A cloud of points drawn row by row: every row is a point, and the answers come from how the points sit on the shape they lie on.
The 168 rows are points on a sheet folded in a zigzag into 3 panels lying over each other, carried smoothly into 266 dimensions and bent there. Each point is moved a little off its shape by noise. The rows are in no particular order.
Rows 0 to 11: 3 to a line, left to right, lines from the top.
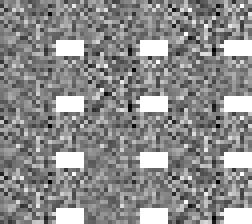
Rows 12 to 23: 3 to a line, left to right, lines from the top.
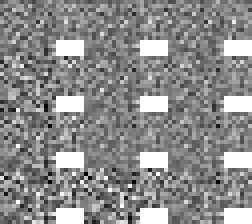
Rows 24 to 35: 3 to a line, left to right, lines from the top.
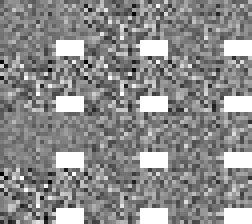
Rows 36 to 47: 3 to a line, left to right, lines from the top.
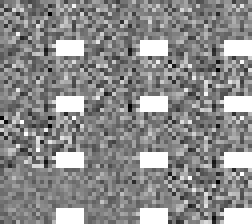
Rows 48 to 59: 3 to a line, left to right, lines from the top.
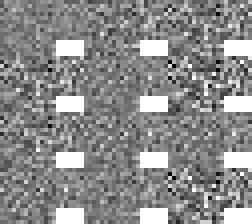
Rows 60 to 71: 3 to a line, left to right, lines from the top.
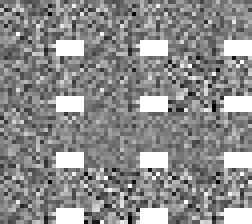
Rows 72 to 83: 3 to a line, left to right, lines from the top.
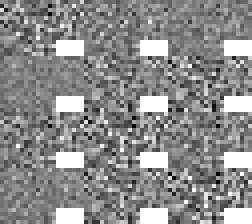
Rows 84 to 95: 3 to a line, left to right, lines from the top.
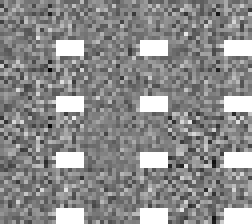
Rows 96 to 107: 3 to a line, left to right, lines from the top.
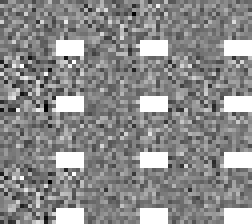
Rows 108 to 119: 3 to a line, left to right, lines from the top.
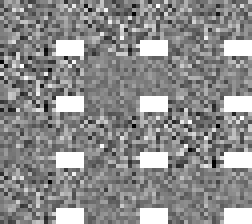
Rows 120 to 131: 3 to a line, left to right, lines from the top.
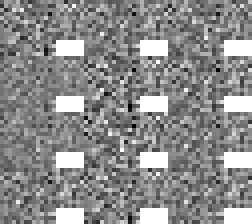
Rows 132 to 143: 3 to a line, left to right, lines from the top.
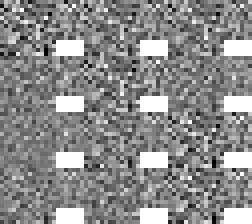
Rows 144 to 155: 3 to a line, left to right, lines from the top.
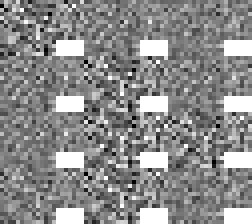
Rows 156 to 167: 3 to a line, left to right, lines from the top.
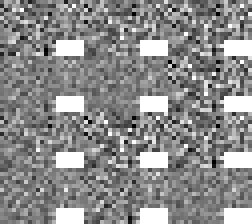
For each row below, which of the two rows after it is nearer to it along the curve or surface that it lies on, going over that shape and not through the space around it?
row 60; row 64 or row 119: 64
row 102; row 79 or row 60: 79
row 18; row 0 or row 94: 94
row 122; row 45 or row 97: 45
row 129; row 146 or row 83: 146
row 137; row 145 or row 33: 145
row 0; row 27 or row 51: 51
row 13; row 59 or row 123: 123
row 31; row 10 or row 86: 86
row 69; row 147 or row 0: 147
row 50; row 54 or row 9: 9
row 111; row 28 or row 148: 148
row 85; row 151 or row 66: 66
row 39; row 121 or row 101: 121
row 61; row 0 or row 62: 62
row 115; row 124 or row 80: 124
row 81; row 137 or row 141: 141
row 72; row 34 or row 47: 47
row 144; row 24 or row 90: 90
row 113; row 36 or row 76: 76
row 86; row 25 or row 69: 69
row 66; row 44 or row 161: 161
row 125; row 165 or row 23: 165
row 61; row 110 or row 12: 12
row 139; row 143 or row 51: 143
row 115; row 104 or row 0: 0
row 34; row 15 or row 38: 15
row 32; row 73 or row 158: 73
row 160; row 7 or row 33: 7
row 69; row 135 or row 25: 135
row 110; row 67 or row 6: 67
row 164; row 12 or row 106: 12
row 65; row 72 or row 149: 72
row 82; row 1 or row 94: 1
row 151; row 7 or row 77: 7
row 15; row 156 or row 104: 104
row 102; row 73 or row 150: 150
